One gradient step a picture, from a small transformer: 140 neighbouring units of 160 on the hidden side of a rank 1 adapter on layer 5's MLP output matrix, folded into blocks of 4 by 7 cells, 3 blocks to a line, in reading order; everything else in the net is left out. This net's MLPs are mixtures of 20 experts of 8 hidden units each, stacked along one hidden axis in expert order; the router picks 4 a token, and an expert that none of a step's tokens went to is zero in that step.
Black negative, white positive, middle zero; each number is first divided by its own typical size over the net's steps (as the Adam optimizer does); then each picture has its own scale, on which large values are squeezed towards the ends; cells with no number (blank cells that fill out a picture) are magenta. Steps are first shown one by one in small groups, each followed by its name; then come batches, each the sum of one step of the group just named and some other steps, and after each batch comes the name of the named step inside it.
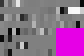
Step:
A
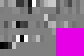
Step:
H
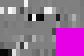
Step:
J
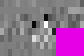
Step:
A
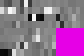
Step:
J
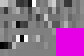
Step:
H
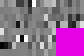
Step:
H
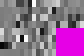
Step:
H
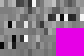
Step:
H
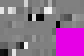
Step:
J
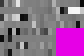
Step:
A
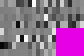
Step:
H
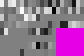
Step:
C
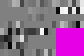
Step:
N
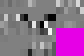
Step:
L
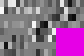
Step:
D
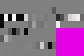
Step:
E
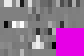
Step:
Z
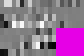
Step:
Z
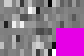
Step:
Z
